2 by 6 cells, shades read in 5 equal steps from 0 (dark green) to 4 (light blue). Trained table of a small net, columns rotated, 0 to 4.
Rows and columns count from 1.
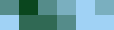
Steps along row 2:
down same up up same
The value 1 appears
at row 2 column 2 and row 2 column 3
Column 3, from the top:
2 1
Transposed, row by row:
2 4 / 0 1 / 2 1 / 3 2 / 4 4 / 3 4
